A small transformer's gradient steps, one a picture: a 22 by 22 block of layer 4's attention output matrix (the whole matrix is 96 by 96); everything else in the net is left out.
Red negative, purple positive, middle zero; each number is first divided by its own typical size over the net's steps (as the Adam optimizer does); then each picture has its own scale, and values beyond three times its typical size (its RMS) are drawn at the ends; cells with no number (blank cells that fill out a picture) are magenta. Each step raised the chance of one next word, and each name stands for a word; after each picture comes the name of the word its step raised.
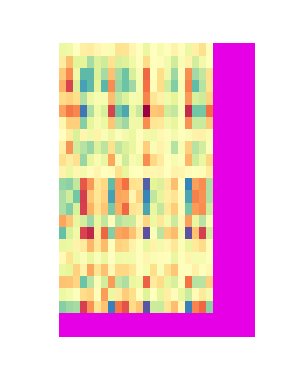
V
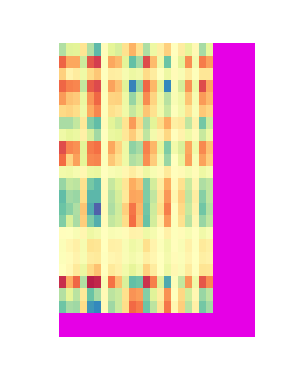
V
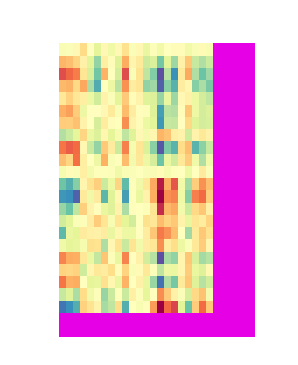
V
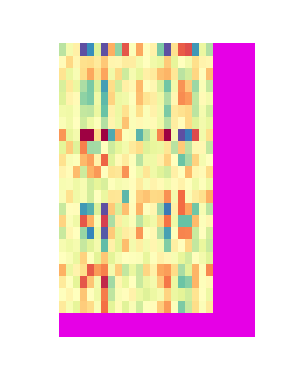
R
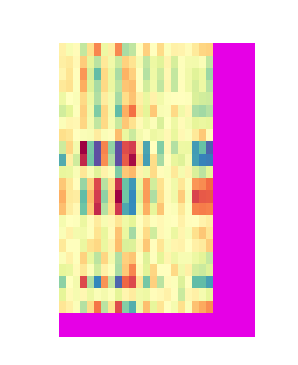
V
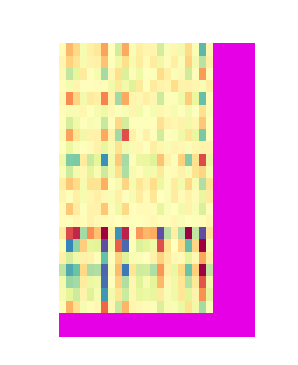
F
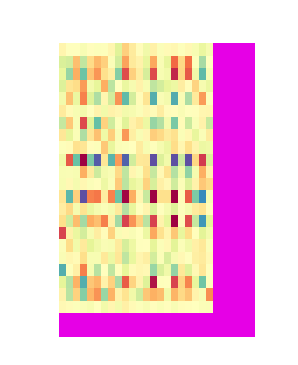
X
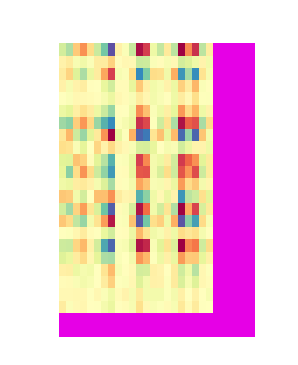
R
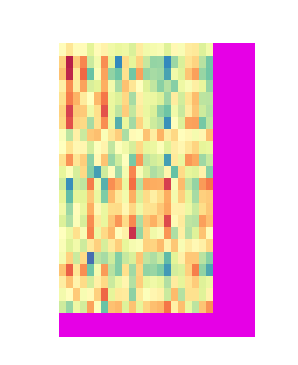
V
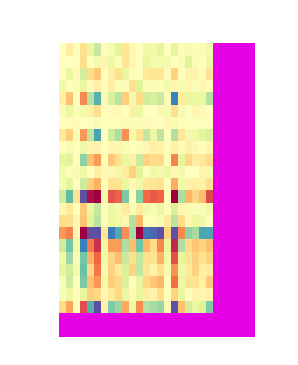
F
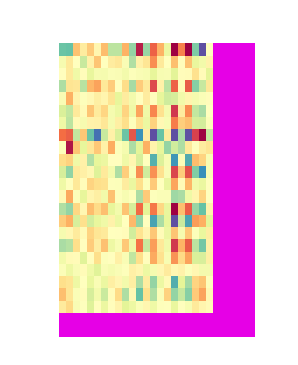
R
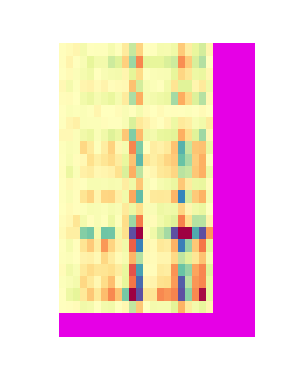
F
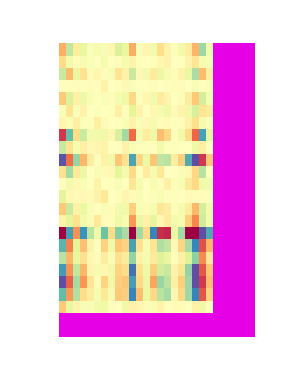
F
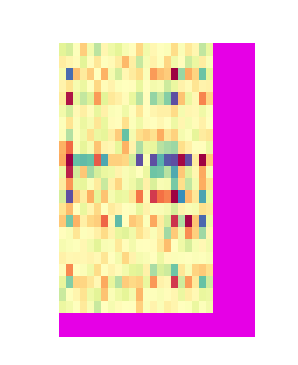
X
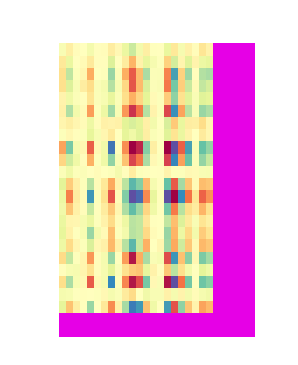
V
